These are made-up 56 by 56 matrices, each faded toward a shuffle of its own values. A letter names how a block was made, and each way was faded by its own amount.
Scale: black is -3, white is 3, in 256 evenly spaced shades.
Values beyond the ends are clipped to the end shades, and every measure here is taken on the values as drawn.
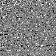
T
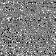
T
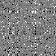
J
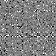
J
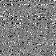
T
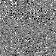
T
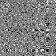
J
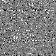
T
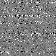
T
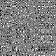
J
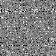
T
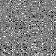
J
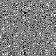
J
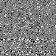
T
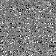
T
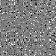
J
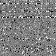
T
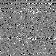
T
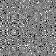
J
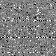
T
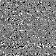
T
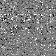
T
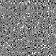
J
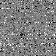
T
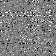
T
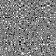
J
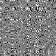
J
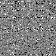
T
